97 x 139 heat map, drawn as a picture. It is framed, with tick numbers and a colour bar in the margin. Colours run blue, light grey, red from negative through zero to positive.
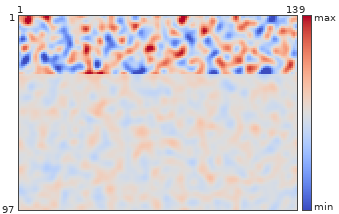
Average level on the scale: 50%. Grain: blotchy. Seam: horizontal, 30% of the way down, the bottom part calmer. Histogram: heavy tails on both sides. Stripes: none. Mirror symmetry: none. Slope: none.
